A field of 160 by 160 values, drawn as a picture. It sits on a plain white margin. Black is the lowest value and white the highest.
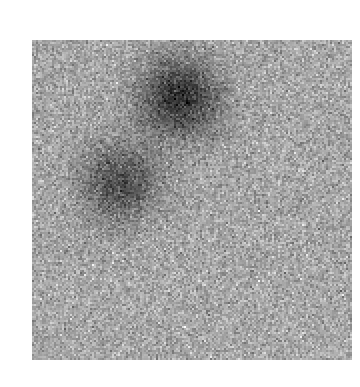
The halves do not mirror each other. The top middle is the ninth with the lowest average. There are two dips.
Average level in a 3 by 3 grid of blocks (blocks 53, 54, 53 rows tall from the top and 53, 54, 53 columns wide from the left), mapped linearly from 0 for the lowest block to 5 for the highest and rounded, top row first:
405
245
555
